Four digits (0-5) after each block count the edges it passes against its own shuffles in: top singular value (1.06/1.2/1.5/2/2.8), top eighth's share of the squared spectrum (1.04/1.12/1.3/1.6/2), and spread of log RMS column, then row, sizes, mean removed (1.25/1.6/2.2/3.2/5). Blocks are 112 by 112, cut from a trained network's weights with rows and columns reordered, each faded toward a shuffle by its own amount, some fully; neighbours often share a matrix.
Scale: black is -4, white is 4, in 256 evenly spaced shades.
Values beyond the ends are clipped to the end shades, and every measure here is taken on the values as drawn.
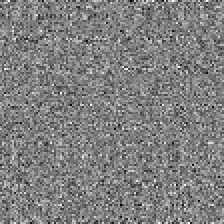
3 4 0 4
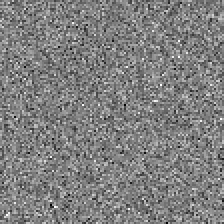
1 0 0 0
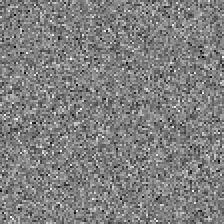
0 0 0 0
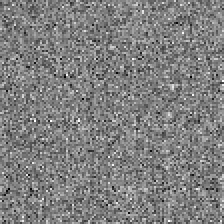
2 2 0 2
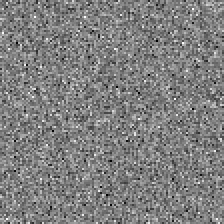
0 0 0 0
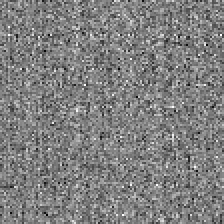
3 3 1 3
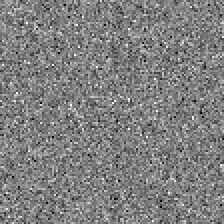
0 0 0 0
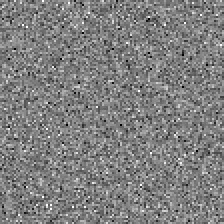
0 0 0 0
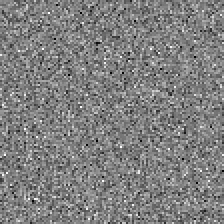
2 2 1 0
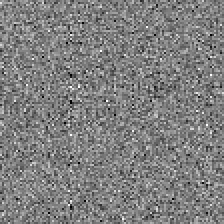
3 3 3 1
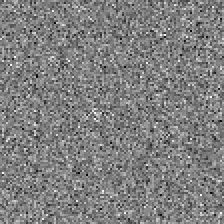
2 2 1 0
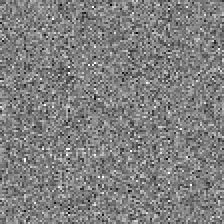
2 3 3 1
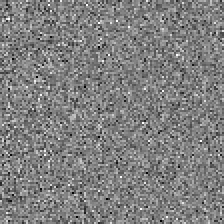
2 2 2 0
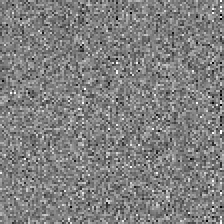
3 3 3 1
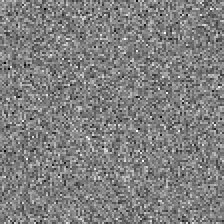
2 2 0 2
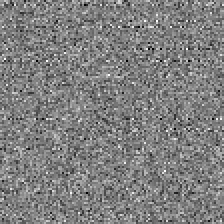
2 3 0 3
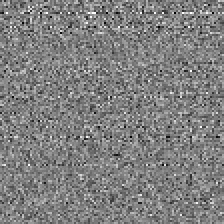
2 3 0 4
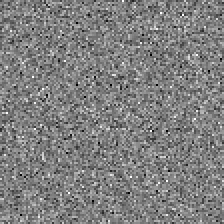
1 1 0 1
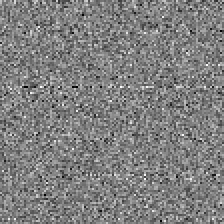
2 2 0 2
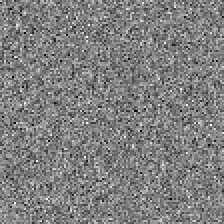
0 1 0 0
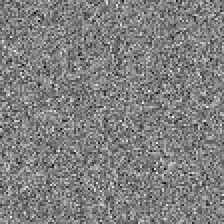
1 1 0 1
